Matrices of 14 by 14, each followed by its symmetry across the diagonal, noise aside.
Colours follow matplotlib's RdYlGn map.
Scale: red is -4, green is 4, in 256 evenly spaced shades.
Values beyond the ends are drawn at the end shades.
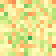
neither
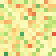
neither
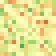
antisymmetric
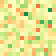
neither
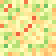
symmetric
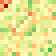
symmetric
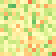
neither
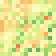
symmetric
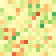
antisymmetric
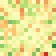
antisymmetric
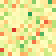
antisymmetric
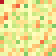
symmetric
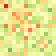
symmetric
